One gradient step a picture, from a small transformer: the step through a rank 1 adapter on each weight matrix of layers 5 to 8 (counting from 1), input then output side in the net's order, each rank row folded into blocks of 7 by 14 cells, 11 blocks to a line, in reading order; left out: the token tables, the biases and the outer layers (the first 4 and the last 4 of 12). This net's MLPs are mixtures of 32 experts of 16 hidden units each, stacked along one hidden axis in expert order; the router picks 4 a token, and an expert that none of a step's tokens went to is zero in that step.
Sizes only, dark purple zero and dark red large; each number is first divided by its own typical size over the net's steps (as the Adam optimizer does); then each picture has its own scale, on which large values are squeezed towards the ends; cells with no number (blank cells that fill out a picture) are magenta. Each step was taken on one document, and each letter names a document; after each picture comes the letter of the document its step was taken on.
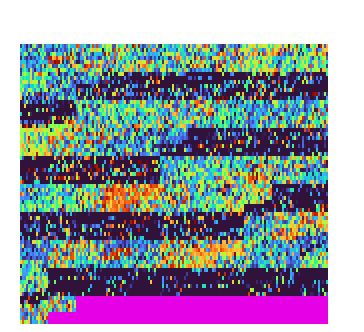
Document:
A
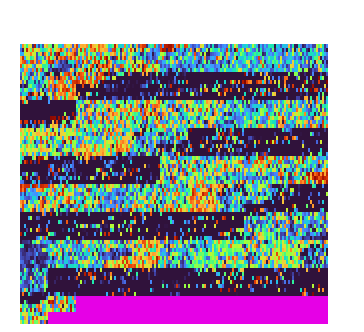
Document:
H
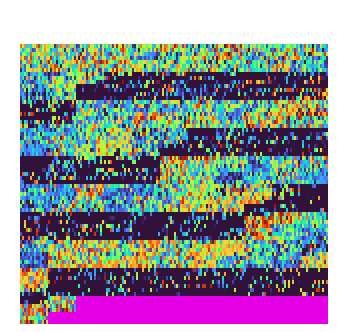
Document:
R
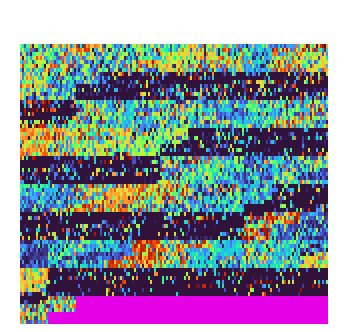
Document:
R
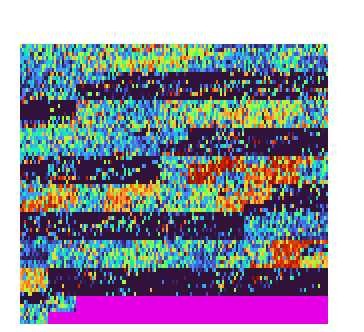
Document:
H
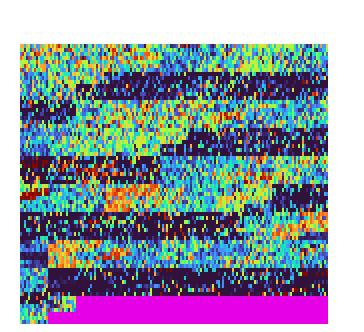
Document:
A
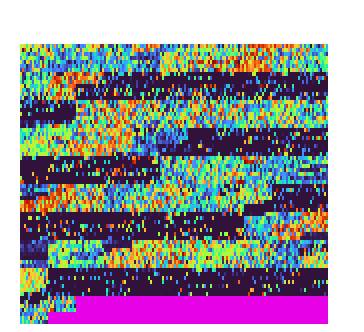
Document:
A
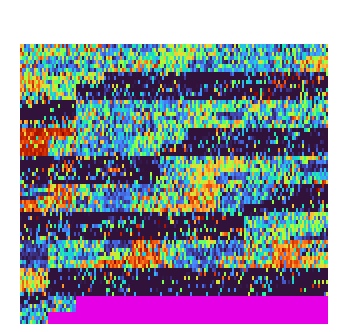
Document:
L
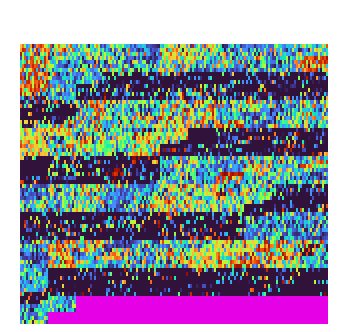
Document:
A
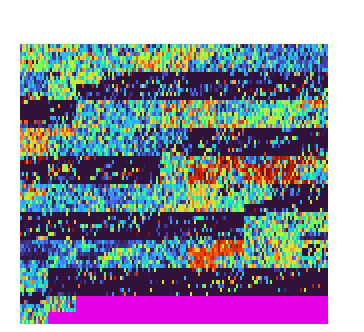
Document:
H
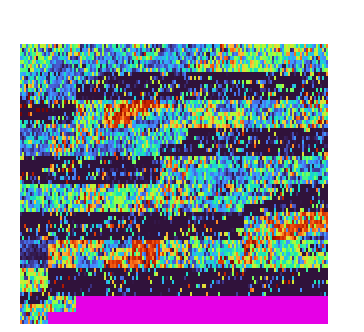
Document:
L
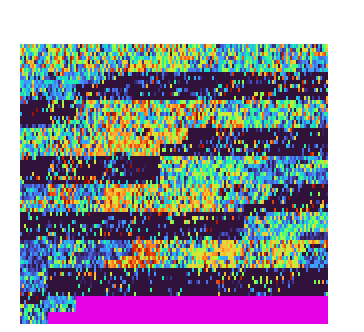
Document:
H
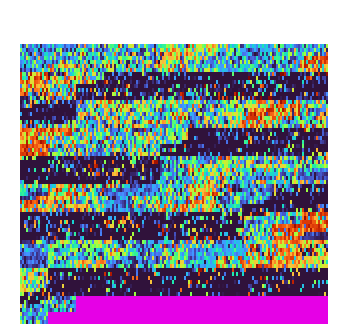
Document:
A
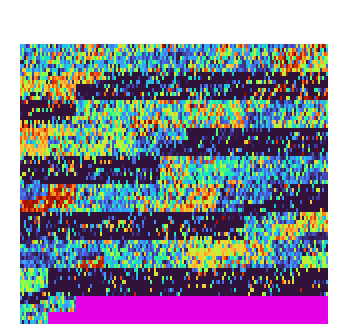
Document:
L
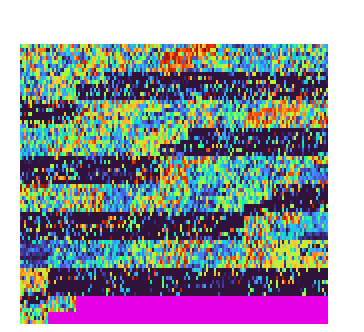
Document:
L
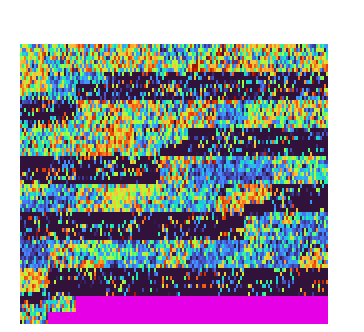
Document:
R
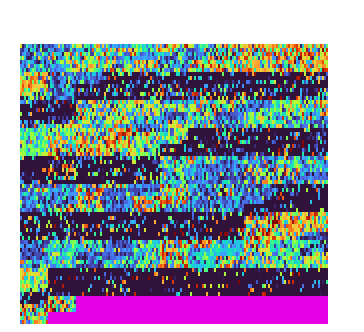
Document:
L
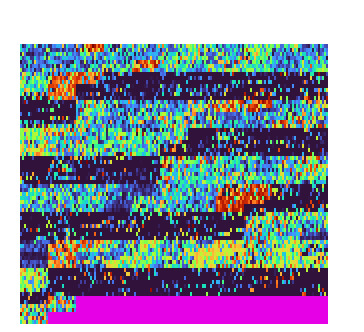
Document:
L
